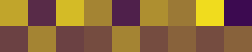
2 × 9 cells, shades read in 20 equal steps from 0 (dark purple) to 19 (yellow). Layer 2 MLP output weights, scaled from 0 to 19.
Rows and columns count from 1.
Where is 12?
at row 1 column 6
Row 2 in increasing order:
5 5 6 6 6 8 8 11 11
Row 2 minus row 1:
-9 8 -11 -5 9 -6 -2 -13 8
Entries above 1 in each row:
8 9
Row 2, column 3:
5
